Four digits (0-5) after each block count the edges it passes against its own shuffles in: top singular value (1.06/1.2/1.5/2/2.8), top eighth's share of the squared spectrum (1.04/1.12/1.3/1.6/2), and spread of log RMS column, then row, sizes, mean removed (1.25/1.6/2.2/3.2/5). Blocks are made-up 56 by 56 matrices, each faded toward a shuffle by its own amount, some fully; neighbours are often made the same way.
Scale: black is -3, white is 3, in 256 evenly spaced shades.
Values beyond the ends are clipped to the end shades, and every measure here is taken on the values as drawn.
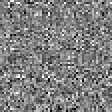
3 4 2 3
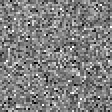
2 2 0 0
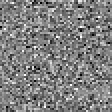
3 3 1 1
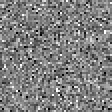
0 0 0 0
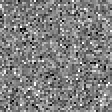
1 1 0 0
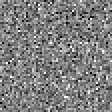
0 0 0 0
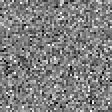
1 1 0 0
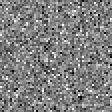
0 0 0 0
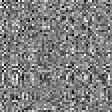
4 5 3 3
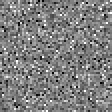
0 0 0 0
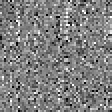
3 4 2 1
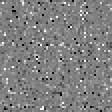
2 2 0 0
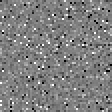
1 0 0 0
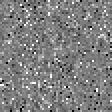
0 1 0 0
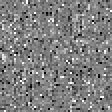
3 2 1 0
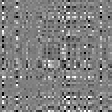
5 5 4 3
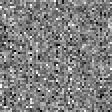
1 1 2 0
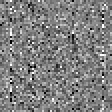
2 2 3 0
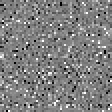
3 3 1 1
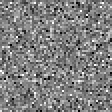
0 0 0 1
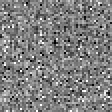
3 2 1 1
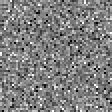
1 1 0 0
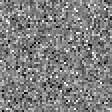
1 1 0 0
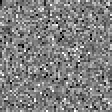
0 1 0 0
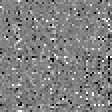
2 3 2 2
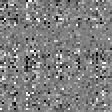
2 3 3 3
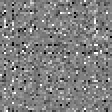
2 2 2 2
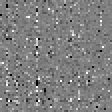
2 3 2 1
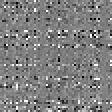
2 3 3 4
